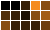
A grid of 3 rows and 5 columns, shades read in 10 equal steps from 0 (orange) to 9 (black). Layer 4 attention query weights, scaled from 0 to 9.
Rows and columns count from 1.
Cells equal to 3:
1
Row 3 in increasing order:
4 5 7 7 7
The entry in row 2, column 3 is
8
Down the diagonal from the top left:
9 7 7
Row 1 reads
9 9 7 0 4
